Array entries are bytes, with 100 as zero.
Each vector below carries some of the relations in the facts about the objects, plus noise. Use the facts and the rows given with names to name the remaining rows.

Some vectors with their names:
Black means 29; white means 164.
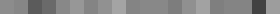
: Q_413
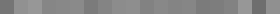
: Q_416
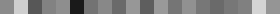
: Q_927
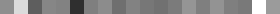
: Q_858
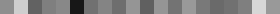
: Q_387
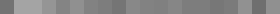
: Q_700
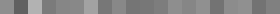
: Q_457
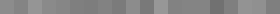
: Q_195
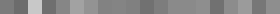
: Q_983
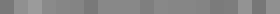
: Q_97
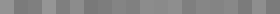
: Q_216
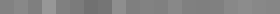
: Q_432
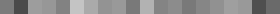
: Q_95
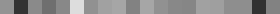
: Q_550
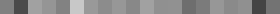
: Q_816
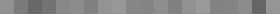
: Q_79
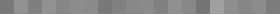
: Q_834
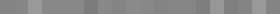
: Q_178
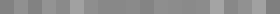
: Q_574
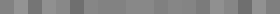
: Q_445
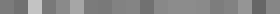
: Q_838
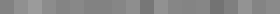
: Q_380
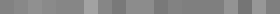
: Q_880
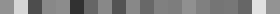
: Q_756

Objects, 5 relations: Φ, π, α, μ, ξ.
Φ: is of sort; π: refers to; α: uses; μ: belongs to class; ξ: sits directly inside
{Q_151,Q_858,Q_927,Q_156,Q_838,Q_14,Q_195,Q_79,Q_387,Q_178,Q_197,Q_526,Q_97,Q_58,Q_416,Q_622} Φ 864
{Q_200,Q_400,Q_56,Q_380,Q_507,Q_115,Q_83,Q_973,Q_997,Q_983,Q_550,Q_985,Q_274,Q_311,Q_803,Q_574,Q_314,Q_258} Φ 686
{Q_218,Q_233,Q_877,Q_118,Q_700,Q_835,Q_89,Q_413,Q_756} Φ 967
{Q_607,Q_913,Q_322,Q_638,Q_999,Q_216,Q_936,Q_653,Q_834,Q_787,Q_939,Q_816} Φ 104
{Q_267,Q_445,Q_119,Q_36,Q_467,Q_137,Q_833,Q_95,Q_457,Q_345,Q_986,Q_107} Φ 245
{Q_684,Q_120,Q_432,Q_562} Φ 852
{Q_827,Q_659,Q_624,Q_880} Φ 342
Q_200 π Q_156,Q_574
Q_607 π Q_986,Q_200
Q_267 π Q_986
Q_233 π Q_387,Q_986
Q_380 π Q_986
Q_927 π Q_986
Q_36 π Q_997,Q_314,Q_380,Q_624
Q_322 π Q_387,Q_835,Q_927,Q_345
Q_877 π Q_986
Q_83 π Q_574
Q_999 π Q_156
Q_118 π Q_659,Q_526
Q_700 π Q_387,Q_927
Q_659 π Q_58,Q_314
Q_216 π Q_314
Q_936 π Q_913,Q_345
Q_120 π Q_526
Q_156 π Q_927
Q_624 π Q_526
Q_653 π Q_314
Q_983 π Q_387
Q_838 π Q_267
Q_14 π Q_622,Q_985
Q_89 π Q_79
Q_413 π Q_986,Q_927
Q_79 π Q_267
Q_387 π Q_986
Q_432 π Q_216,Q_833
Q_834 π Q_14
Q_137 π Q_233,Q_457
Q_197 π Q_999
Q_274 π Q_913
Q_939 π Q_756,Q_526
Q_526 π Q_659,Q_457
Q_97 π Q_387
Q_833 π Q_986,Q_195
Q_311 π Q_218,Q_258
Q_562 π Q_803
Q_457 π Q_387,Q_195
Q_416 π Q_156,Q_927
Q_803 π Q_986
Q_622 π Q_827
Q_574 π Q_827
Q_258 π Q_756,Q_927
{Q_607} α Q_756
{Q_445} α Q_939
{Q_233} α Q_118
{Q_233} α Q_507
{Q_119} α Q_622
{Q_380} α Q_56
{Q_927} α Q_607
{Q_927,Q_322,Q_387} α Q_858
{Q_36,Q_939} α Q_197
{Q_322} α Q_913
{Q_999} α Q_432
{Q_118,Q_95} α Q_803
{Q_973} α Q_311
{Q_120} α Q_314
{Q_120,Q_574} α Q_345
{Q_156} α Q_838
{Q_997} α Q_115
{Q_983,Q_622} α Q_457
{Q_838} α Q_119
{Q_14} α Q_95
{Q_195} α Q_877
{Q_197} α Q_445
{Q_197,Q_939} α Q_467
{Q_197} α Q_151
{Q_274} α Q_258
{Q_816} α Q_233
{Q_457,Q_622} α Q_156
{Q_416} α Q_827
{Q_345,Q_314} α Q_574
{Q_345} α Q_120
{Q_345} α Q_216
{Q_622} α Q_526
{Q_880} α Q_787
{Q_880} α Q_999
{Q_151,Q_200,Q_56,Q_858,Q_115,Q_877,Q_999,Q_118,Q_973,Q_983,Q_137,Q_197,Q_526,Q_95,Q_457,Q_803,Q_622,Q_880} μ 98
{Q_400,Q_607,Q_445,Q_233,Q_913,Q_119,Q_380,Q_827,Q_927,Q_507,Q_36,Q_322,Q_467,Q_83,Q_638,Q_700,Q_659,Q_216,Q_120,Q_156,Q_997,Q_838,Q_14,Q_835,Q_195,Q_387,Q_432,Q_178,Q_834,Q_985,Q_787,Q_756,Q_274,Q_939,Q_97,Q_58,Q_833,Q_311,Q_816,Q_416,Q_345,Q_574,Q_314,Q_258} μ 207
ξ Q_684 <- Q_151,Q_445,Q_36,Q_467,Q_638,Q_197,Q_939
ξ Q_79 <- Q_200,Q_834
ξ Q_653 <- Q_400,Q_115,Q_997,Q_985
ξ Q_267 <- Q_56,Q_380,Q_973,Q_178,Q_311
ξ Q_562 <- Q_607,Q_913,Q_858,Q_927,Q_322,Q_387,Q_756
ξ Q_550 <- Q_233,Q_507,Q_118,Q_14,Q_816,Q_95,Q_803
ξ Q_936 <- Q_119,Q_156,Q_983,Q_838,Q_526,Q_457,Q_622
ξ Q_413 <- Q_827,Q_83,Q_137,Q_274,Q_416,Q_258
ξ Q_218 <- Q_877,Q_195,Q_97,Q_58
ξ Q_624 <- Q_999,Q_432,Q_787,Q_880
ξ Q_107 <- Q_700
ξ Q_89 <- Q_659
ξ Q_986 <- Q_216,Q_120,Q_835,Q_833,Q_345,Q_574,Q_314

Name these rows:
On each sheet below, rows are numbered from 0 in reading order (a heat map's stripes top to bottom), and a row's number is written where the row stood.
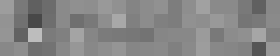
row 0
Q_218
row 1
Q_684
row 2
Q_526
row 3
Q_89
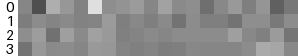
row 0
Q_507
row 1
Q_137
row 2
Q_827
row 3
Q_200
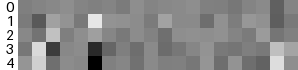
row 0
Q_833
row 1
Q_118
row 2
Q_156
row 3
Q_607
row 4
Q_913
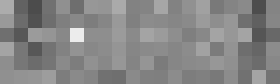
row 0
Q_986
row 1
Q_653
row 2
Q_14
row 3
Q_624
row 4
Q_107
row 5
Q_659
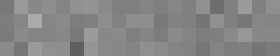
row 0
Q_877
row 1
Q_274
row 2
Q_999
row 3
Q_345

